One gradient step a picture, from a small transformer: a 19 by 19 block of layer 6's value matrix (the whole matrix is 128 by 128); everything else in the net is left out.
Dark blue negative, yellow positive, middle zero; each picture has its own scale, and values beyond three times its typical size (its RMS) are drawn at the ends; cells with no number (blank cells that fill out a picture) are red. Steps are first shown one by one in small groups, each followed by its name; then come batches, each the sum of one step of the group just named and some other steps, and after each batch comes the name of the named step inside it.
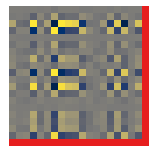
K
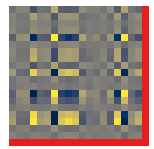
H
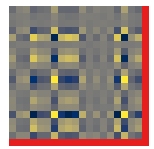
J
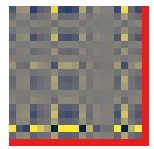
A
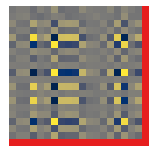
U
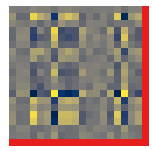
K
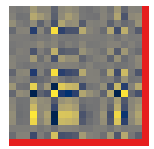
K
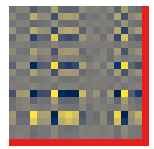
H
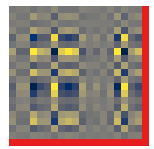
H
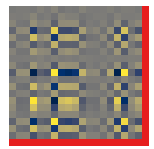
U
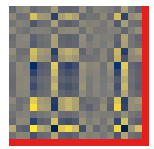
A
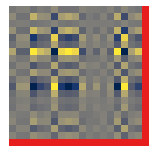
H
